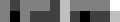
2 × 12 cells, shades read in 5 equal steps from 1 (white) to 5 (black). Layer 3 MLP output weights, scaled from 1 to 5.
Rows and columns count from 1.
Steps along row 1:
up down same same up down up same same same down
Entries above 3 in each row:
2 8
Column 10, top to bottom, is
3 4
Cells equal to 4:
8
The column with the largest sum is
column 2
